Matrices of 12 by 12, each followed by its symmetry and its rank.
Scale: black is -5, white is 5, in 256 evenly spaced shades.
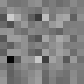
neither, rank two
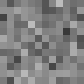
neither, full rank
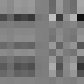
neither, rank one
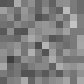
neither, full rank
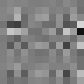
neither, rank two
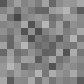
symmetric, full rank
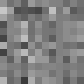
neither, rank two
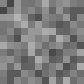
symmetric, full rank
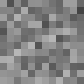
neither, full rank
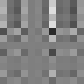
neither, rank one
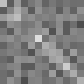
symmetric, full rank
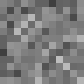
symmetric, full rank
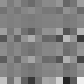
neither, rank one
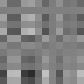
neither, rank one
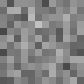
neither, full rank
